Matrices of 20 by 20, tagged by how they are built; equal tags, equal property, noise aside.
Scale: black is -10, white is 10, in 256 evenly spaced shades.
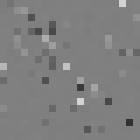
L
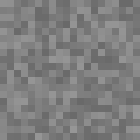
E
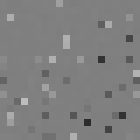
L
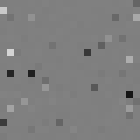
L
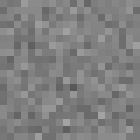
E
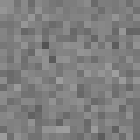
E
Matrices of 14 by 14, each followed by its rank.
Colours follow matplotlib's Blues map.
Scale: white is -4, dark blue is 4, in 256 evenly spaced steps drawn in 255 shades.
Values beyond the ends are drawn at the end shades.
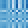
one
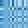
one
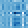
two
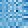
two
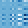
one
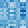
two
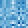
two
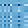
one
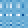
one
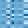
one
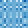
one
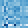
two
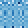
two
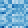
two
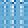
one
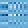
one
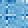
two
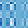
one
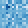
two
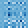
two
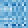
two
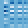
one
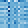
two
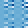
one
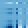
one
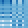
one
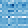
two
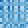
two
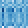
two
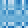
one
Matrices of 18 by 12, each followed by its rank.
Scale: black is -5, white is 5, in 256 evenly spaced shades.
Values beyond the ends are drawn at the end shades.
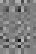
two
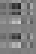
one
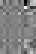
two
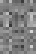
two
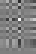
one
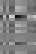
one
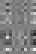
two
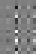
one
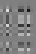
one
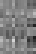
two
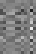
two
